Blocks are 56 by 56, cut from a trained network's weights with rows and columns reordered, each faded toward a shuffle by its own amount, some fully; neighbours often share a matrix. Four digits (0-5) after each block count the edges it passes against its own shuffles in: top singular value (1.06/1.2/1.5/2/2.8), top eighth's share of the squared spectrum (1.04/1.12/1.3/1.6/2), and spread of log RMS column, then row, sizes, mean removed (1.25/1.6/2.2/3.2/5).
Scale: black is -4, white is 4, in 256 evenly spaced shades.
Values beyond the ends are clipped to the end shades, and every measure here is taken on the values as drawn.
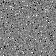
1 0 0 0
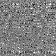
3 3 0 2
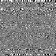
4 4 1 3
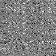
3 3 0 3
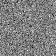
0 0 0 0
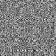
3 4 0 2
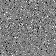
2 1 0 0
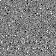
2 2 0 1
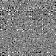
3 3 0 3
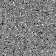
1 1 0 0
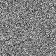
0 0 0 0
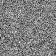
1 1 0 0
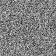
0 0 0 0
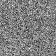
0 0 0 0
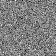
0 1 0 0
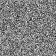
0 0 0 0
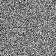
0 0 0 0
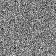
0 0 0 0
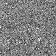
1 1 0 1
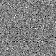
3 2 0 1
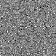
3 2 0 1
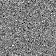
1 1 0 0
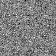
2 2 0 1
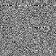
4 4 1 2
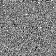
2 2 0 1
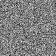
1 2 0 0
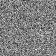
2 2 0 0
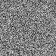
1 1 0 0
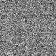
2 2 0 0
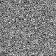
2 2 0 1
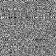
4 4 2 2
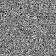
2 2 0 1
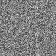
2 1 0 0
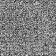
3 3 0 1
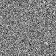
3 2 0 1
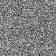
1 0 0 0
